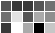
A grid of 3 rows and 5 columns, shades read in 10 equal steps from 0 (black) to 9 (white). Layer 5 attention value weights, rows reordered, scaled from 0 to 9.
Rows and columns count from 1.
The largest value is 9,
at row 3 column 2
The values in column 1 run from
2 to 4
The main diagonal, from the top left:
3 8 6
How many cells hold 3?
3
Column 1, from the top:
3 4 2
